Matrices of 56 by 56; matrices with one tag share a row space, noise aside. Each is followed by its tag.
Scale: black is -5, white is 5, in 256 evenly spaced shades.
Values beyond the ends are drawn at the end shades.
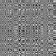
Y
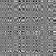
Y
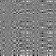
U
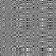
U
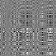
U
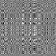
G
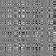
Y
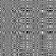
U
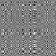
G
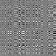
Y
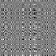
G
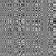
Y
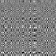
G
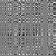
Y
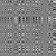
Y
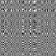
G
